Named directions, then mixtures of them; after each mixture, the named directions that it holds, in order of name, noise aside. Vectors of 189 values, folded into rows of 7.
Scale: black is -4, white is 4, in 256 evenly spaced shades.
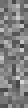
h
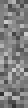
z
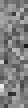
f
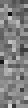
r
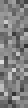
f, z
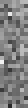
r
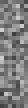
h, z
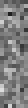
f, r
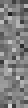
h, r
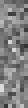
f, r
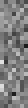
f, z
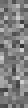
h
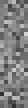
z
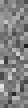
f, z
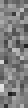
f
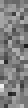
f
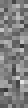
h
